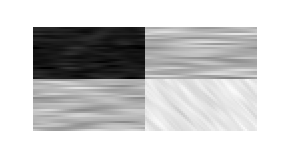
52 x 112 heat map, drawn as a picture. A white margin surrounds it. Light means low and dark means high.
It is made of 2 by 2 panels. Panel 1,1: very high, streaked across, faint in contrast. Panel 1,2: low, streaked across. Panel 2,1: low, streaked across. Panel 2,2: very low, slanting down to the right, faint in contrast.
